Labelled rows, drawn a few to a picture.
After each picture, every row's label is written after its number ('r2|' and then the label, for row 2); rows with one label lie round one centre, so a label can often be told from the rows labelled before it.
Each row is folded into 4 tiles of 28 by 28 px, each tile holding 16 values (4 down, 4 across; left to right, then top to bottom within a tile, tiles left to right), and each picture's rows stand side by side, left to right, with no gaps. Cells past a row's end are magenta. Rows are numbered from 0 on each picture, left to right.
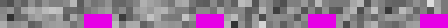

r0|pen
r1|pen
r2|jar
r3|jar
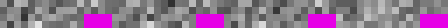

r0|jar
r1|jar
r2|jar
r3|pen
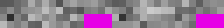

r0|pen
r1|pen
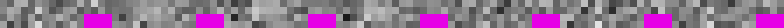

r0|jar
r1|pen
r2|pen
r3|pen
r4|jar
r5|jar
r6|jar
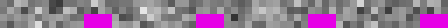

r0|jar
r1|pen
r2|pen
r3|jar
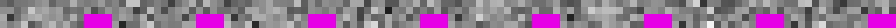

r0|pen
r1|jar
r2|pen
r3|jar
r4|pen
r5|pen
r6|jar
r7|jar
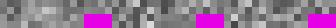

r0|pen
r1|jar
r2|jar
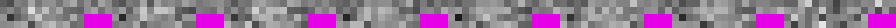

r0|pen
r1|pen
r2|pen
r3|pen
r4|pen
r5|pen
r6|pen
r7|jar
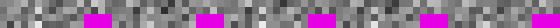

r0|jar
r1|jar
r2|jar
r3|jar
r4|jar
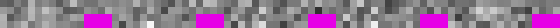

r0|pen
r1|jar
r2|jar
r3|jar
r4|pen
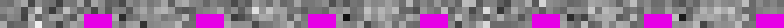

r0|jar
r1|pen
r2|pen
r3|pen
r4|jar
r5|pen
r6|pen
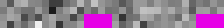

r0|jar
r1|pen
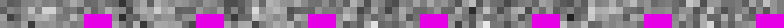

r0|pen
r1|pen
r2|pen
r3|jar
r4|jar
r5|pen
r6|jar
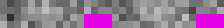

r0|pen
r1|pen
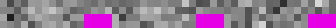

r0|pen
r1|pen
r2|jar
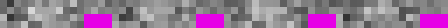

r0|pen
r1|pen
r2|pen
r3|pen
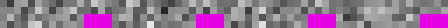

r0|jar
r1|jar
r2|jar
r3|pen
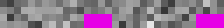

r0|pen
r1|jar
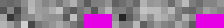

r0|pen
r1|pen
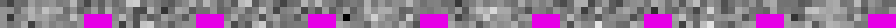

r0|pen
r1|jar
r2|jar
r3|pen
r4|pen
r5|jar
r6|jar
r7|pen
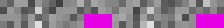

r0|jar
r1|jar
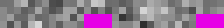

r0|jar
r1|pen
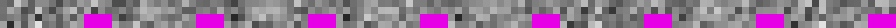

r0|jar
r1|pen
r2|pen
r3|pen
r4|pen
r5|jar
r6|pen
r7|jar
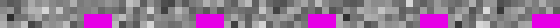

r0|pen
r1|jar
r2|jar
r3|pen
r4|jar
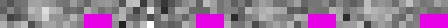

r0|pen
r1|jar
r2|pen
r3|pen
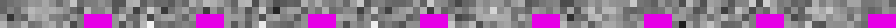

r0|pen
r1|jar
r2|jar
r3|jar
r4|pen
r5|pen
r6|jar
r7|pen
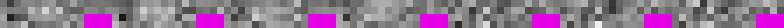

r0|pen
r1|pen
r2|pen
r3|pen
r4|jar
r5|jar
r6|jar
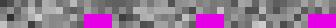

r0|pen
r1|pen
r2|jar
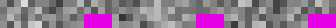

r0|jar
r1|pen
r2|jar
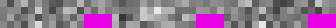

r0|jar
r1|pen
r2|jar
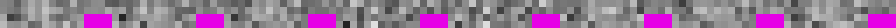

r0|pen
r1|pen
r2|pen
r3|jar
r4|jar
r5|pen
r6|pen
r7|pen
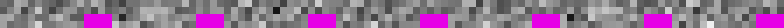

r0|jar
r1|pen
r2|jar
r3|jar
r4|jar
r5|pen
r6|jar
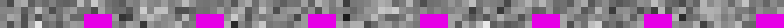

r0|jar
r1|pen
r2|jar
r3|pen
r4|jar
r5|jar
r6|pen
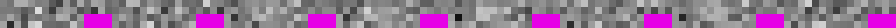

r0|jar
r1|jar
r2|pen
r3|pen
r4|pen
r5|jar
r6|pen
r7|jar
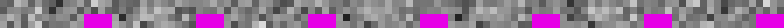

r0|jar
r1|pen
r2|jar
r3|pen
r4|pen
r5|pen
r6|jar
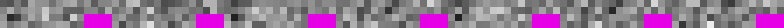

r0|pen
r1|jar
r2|pen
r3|jar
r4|pen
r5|jar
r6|jar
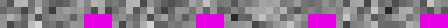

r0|jar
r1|jar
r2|pen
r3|jar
